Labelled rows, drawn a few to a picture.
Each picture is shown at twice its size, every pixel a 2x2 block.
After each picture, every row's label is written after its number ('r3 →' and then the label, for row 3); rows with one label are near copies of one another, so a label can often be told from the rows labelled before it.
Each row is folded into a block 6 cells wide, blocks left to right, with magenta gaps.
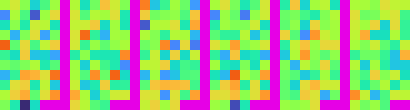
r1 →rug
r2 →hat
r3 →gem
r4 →rug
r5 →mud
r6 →hat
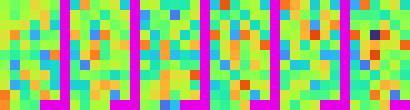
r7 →hat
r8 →mud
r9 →rug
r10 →mud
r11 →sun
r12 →mud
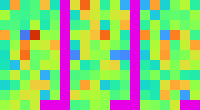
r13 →mud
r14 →sun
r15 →mud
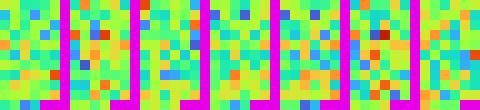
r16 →rug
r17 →mud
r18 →gem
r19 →rug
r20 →rug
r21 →mud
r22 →hat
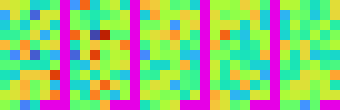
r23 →rug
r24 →mud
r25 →sun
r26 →hat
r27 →rug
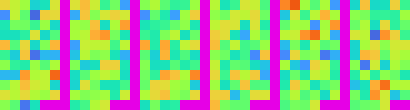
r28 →rug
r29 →sun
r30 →rug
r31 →hat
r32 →sun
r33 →mud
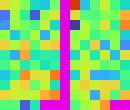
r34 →rug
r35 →gem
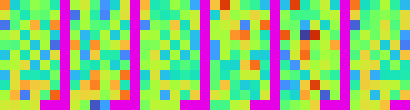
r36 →gem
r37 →rug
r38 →gem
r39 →sun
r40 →mud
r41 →gem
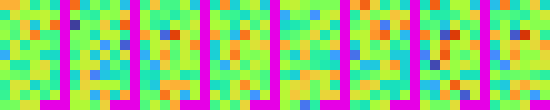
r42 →sun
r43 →gem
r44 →mud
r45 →mud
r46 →rug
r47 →sun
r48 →mud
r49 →mud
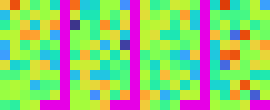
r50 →sun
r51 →gem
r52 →hat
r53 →mud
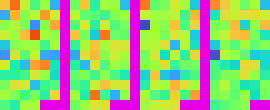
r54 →sun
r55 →mud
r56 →gem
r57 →sun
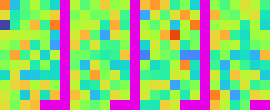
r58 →gem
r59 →hat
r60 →sun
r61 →hat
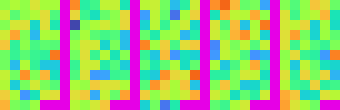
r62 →hat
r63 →gem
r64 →rug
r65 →sun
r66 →hat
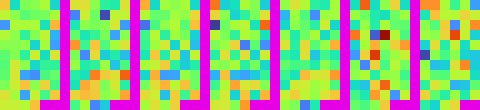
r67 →gem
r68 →rug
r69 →gem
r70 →gem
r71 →rug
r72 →mud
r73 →sun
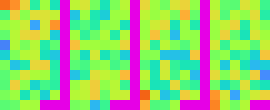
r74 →sun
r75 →rug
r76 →hat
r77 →hat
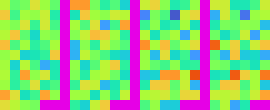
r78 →hat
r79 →sun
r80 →rug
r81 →rug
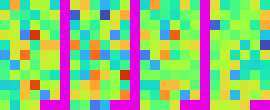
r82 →mud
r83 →rug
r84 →mud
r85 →gem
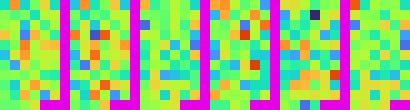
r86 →mud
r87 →mud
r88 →gem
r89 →sun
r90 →rug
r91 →gem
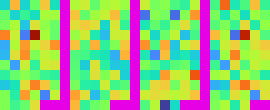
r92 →mud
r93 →hat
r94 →rug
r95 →mud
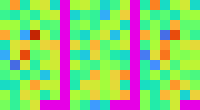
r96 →mud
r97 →rug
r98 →mud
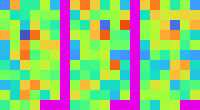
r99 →mud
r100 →sun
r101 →sun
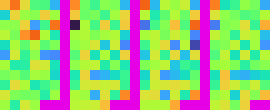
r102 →sun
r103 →gem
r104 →gem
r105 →gem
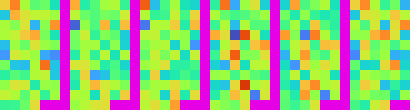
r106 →sun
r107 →gem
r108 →gem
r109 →mud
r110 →mud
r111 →sun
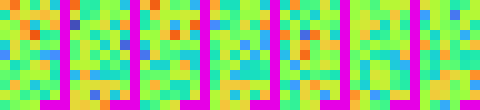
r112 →sun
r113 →gem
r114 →sun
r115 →gem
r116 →mud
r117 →hat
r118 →rug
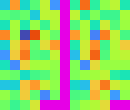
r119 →mud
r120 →mud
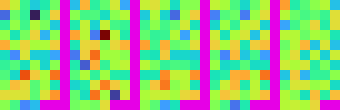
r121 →rug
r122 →mud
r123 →rug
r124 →rug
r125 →gem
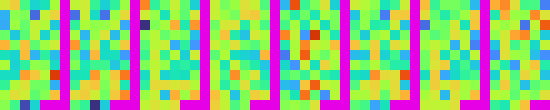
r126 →rug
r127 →rug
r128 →gem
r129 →hat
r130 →mud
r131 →rug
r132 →gem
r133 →sun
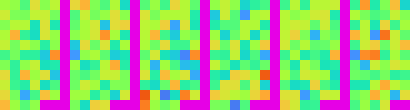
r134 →hat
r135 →sun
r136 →hat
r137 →rug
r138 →hat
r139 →mud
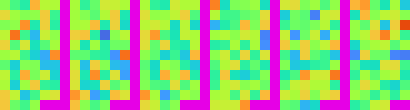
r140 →hat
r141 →hat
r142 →hat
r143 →gem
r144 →rug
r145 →sun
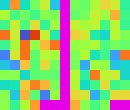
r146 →mud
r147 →hat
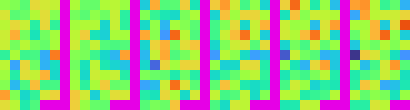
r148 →hat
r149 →hat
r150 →mud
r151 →sun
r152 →sun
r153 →sun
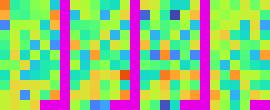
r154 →gem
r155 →rug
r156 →rug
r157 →hat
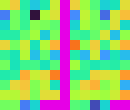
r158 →rug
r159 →rug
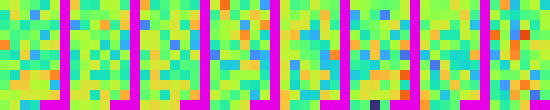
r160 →rug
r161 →gem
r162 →gem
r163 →sun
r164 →hat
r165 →rug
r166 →hat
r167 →mud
